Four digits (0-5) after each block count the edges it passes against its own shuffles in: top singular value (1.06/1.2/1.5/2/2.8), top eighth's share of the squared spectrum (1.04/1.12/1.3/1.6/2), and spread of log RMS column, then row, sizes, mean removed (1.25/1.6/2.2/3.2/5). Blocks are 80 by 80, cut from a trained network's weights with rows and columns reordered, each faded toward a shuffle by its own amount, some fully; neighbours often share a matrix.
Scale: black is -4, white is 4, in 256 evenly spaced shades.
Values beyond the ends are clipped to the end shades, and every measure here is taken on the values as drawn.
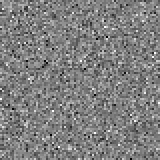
3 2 1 0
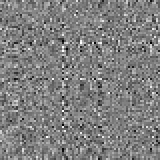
4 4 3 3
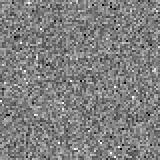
0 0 0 0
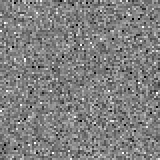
1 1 0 0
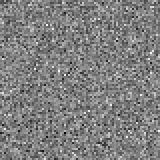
0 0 0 0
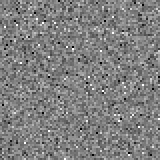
0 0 0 0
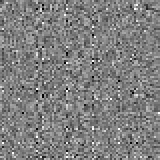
4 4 2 2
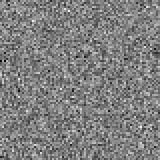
3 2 0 0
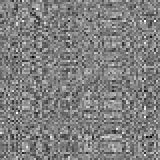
5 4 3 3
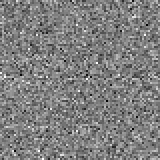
3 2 0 1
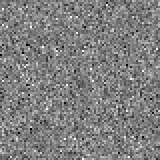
0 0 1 0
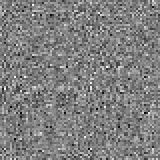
4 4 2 2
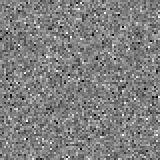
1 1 1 0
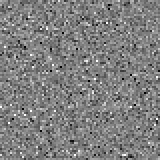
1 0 0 0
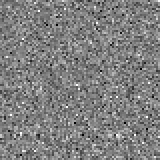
2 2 0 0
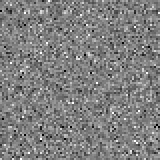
3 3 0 1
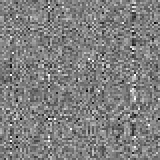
4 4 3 1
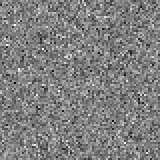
1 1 0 0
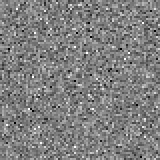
2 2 0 0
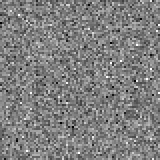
2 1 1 0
